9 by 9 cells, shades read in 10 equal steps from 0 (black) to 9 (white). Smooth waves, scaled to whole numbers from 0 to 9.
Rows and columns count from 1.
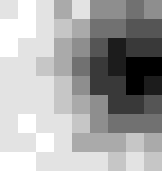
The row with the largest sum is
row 9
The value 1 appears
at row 3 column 7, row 4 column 7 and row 5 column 9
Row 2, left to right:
9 9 8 7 6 4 4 3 3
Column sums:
75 76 72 63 55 40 32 30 31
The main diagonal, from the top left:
8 9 8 6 5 5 4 7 7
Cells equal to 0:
3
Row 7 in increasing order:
4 4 4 5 7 8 8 8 9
